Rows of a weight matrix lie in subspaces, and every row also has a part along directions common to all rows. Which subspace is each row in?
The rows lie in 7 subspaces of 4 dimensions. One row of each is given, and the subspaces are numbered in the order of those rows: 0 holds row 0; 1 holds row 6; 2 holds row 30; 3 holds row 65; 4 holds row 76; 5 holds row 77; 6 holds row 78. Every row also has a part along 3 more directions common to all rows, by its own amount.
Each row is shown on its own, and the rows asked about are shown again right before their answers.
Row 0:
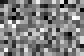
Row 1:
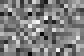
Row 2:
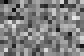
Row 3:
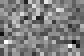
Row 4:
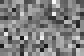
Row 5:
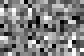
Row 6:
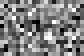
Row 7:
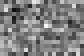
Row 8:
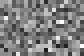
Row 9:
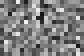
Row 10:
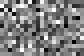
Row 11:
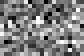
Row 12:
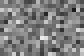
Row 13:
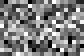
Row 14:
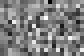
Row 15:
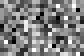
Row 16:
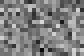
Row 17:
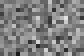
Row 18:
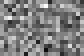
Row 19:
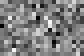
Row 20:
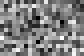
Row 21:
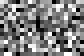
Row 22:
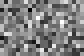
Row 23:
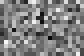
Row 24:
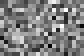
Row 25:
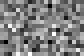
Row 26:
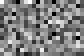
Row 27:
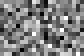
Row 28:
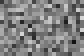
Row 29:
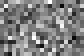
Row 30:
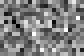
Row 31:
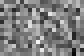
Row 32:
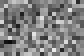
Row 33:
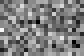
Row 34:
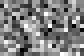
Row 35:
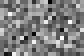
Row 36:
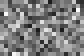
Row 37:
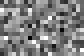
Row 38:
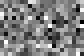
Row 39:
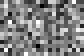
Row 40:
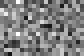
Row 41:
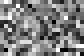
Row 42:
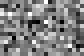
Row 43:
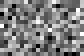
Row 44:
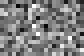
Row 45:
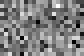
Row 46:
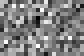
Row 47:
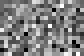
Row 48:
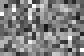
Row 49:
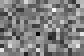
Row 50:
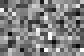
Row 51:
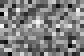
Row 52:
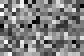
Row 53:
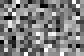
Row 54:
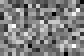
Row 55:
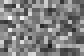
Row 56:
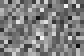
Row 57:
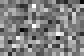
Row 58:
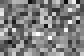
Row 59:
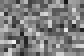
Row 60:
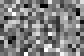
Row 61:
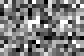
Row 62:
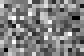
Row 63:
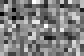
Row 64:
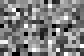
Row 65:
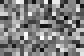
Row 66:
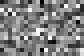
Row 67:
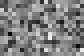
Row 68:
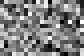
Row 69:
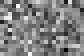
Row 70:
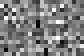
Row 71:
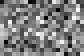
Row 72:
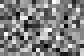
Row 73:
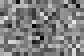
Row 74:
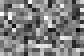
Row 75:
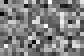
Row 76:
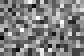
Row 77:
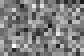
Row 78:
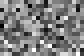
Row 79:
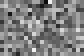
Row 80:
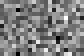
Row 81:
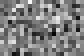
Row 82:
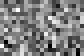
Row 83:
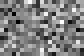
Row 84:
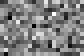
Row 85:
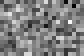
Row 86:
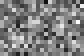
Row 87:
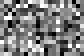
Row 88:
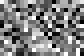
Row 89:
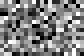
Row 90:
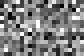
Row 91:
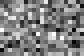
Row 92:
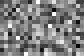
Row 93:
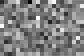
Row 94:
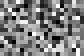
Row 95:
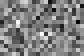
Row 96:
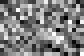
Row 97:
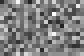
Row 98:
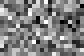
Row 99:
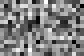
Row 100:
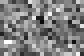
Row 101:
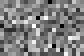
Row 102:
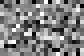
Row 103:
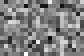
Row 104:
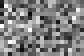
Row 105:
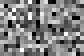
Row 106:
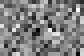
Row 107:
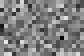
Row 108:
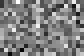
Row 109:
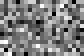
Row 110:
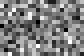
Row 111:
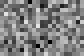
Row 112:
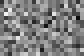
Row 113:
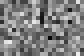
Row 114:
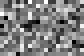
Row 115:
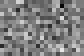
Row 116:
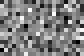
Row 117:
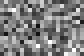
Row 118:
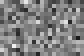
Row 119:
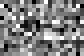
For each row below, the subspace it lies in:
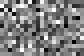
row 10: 6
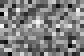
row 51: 3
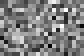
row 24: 5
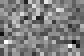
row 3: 2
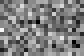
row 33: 3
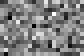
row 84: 5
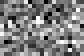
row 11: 2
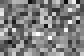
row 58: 2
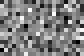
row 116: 6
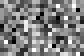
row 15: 1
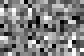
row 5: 4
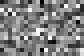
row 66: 6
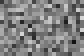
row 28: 1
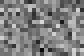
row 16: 4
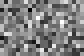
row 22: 4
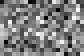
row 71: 2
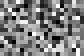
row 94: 3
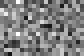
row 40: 3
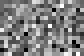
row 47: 3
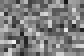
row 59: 2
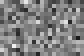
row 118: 5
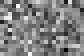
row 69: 0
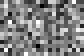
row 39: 6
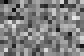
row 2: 0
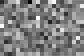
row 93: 5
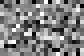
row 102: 2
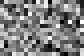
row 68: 0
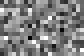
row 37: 4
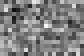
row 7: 0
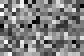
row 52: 6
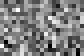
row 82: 3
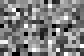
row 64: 1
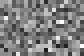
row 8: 1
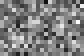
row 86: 5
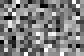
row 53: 0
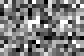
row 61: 4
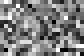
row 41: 0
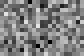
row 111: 4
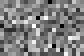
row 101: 6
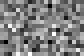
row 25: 1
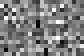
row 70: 1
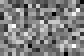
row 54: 5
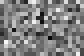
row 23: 2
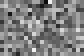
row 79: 6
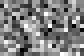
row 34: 2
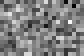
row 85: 0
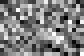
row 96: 3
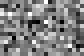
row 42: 6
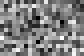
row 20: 4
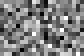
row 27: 6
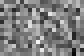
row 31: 4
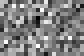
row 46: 4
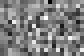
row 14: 6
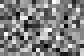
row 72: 3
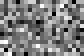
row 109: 6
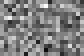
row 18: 0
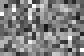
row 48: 5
